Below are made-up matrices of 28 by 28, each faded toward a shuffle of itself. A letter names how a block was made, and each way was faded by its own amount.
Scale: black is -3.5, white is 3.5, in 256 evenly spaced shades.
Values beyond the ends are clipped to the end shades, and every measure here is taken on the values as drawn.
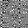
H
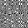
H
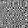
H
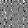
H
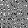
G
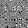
G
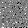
G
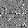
G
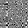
H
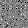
G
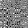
H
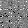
G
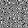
G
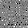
G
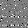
G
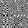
H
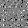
G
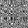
H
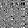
H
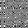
H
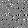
G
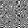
H
